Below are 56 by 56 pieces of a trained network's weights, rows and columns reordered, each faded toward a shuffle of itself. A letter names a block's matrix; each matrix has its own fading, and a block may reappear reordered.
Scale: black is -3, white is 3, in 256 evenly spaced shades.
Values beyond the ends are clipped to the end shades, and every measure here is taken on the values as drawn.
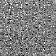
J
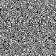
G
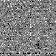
J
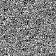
G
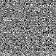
J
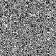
G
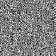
G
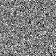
G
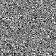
G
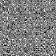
J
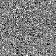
G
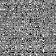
J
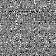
J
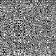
J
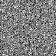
G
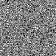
G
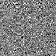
G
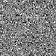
G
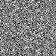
G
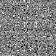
J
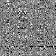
J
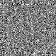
G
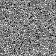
G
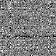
J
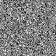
G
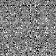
J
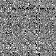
J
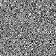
G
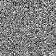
G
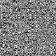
J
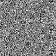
G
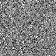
G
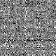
J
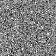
G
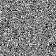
G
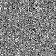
G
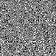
G
